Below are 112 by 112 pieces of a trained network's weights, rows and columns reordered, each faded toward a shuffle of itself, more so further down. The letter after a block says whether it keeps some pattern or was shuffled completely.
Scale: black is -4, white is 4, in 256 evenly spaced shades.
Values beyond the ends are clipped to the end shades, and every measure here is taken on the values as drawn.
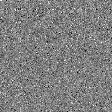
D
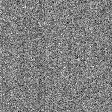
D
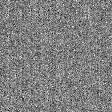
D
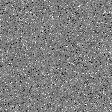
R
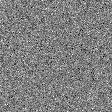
R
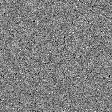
D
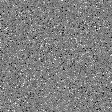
R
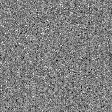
D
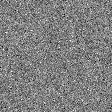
R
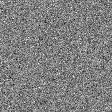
R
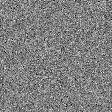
D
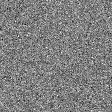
R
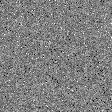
R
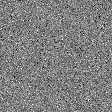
R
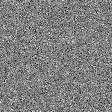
R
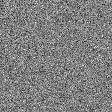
R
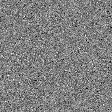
D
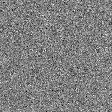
D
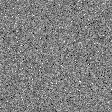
R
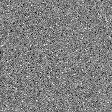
R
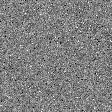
R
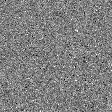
R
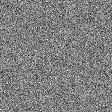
D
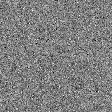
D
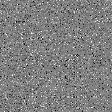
D
